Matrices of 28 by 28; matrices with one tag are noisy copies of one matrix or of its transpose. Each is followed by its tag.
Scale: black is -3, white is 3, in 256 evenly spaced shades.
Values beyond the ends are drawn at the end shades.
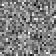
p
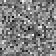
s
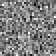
p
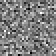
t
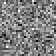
p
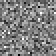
t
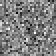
s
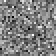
s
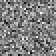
t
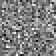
p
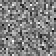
t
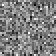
p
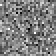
s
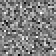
t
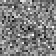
s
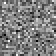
p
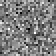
s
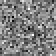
s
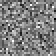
t
